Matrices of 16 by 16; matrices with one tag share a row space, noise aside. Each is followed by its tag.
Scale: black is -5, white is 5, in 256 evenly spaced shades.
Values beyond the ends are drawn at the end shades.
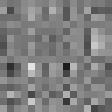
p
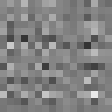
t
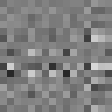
p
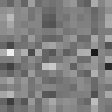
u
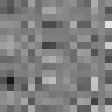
u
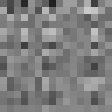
t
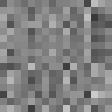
p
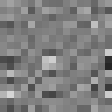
u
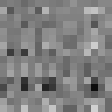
t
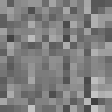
p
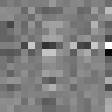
u
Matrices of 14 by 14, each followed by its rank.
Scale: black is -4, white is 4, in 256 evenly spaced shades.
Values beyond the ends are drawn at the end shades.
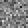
full rank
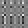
one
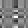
one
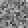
full rank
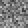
full rank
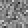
full rank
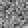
full rank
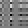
one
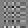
one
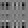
one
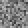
full rank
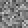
full rank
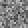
full rank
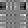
one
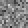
full rank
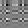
one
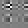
one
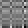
one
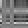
one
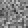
full rank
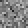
full rank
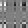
one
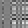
one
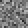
full rank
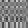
one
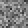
full rank
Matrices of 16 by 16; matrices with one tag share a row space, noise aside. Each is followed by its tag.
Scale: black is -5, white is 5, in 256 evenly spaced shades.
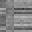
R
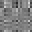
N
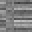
R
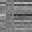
R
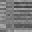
R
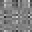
N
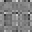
N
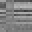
R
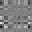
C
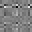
N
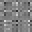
N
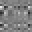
C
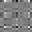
N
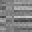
R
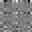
N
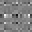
N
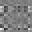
C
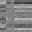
R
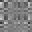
C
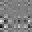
C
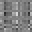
N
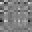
C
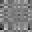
C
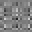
N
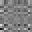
C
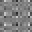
N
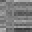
R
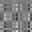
N
